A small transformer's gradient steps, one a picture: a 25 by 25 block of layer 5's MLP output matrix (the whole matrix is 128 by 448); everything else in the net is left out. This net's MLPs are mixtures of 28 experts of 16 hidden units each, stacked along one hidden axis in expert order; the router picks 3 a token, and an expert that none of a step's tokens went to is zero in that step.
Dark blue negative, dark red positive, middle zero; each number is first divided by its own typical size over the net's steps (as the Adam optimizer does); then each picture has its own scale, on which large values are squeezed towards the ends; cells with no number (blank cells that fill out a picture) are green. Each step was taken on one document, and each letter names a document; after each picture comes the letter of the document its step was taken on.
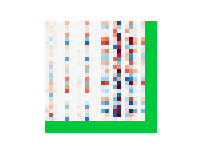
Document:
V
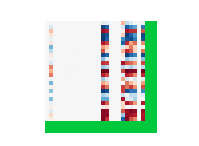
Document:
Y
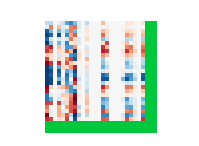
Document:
Y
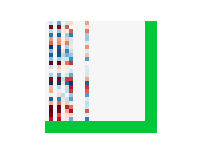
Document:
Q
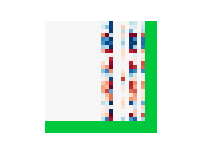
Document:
V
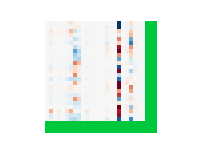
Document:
V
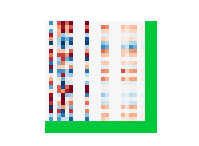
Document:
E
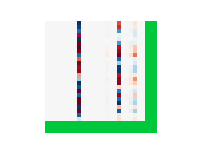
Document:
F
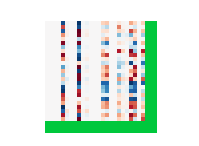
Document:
F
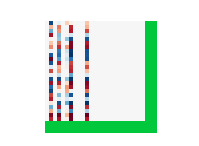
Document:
E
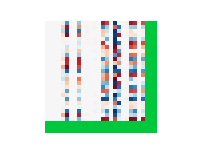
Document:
F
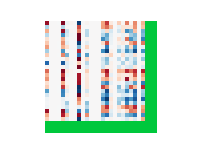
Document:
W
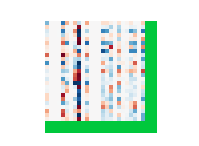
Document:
W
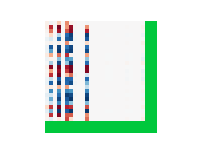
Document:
E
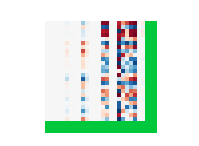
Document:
F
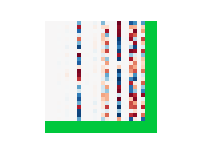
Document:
F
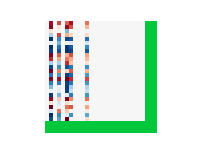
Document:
Q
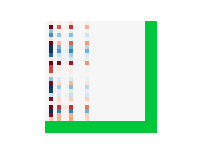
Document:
Q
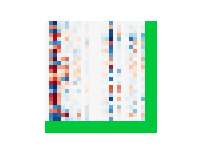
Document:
V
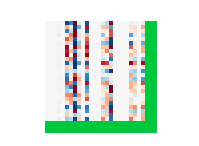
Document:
W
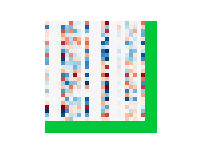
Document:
W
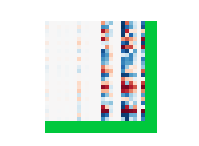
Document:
Y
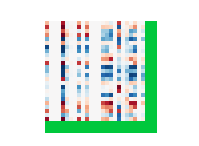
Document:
W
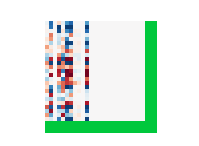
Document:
E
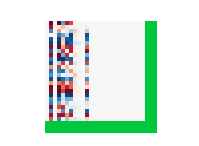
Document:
E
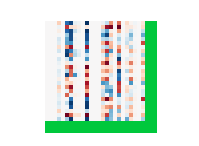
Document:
W
